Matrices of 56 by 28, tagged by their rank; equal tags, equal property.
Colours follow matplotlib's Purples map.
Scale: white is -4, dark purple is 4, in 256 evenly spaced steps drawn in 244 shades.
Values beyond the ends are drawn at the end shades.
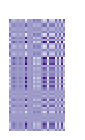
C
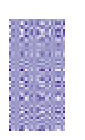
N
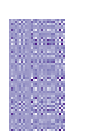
N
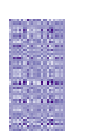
N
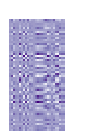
N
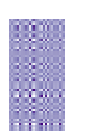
C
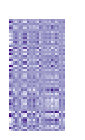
N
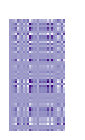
C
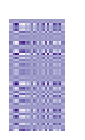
C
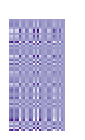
C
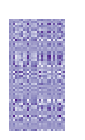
N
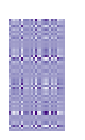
C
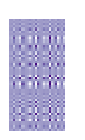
C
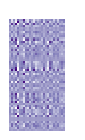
N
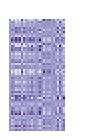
N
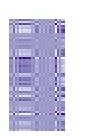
C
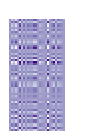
C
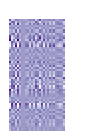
N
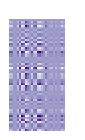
C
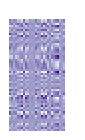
N
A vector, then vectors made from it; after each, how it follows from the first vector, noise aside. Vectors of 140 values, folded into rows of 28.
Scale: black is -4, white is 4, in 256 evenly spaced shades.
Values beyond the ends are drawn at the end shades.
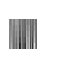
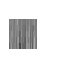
shrunk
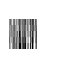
scaled up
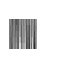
negated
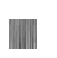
shrunk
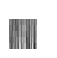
negated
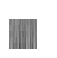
shrunk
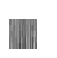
shrunk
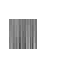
shrunk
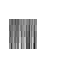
negated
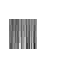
negated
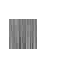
shrunk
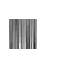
negated
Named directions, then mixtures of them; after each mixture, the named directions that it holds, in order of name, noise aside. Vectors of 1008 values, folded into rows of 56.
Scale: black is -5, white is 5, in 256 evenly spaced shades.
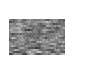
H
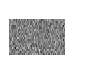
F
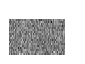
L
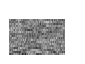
H, L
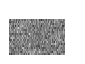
F, H, L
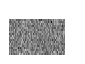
L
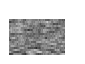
H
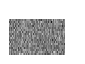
L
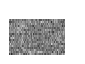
H, L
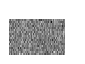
L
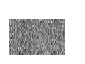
L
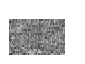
F, H, L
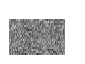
F, H, L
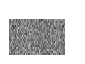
F, L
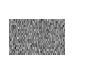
F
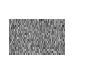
F, L
